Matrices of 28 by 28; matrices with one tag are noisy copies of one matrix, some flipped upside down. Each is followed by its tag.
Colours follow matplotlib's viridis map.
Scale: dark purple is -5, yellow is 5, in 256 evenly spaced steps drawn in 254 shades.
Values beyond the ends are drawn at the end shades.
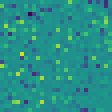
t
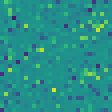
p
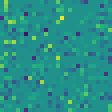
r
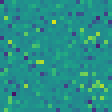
p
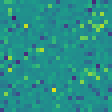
p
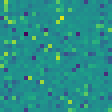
r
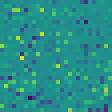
t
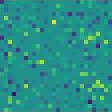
p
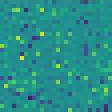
t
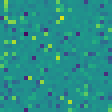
r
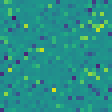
p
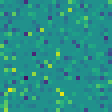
r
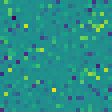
p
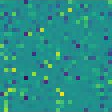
r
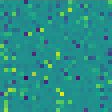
r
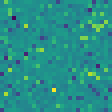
p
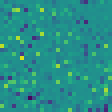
t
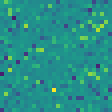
p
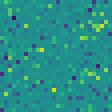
p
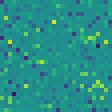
p
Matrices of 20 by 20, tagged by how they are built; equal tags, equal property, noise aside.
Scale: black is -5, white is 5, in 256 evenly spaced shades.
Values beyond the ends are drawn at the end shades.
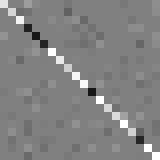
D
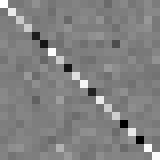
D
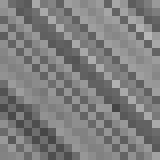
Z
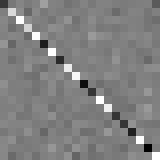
D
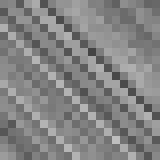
Z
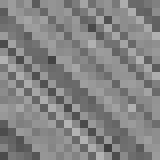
Z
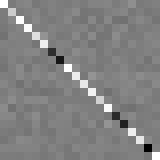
D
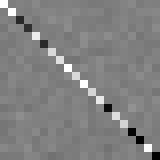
D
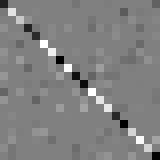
D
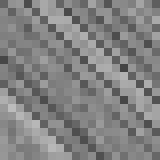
Z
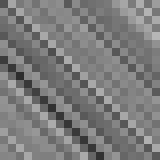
Z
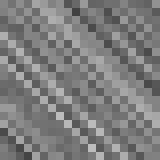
Z
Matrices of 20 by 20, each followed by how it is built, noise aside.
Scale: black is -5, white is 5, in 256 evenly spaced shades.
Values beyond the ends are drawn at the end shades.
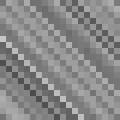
Toeplitz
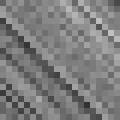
Toeplitz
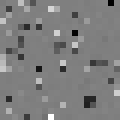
sparse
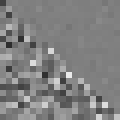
lower triangular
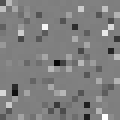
sparse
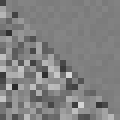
lower triangular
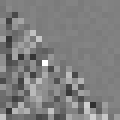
lower triangular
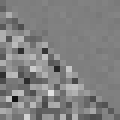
lower triangular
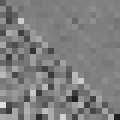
lower triangular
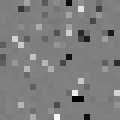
sparse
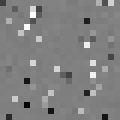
sparse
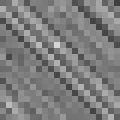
Toeplitz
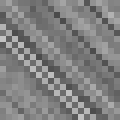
Toeplitz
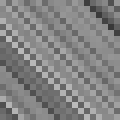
Toeplitz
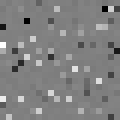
sparse
